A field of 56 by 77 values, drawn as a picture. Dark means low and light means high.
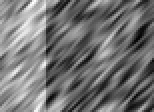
Ninth with the highest average: top left. Grain: diagonal, up to the right. Seam: vertical, 30% of the way across, the left part higher.
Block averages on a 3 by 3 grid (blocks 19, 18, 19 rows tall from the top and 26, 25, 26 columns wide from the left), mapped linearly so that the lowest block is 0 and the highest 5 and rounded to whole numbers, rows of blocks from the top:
5 1 1
4 0 1
4 1 0
